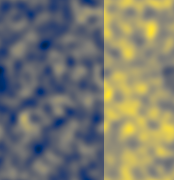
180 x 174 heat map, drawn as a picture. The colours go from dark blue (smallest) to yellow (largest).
There are no lone odd cells. The ninth with the highest average is the bottom right. A vertical seam about 60% of the way across splits the table, and the right part is higher.
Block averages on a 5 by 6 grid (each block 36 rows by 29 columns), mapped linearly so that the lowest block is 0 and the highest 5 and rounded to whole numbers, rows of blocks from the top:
001344
101243
001353
111255
110254
